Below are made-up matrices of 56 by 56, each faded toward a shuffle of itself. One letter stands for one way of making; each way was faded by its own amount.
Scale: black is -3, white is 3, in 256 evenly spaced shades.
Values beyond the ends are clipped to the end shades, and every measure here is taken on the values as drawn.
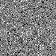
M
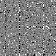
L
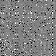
L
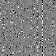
L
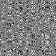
L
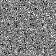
M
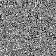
M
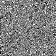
M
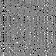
L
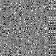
L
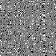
L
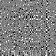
L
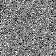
M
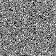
M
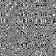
L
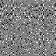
L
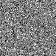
M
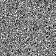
M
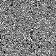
M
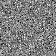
M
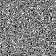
M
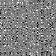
L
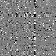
L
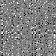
L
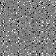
L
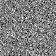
M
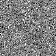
M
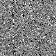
M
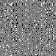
L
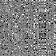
L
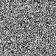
M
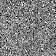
M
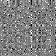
L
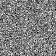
M
